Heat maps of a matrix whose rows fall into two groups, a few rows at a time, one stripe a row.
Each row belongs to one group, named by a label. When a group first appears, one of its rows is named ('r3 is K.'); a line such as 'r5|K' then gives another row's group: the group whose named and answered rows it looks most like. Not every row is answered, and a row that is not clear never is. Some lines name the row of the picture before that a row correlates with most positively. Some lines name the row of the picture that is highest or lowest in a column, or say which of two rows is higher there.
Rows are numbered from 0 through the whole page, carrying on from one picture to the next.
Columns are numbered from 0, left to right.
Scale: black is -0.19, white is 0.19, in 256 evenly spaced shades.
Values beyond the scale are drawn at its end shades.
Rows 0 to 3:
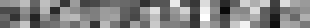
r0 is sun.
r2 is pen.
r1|pen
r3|pen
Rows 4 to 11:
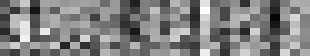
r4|pen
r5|pen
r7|pen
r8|pen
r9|pen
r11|pen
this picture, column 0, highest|10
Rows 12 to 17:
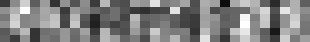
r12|pen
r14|sun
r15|sun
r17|pen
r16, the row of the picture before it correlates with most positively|6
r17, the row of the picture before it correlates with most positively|11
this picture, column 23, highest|16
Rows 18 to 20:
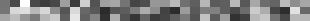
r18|pen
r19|sun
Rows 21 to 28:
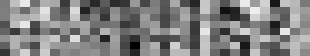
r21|sun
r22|sun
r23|sun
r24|pen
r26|sun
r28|pen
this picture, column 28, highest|25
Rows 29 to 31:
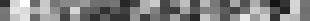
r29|pen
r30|sun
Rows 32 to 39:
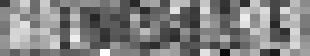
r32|pen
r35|sun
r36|sun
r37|sun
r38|sun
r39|pen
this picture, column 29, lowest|39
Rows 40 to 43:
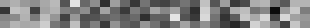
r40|sun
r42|sun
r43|sun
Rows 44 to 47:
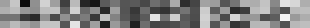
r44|sun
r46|pen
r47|sun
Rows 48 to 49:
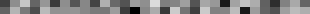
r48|pen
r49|pen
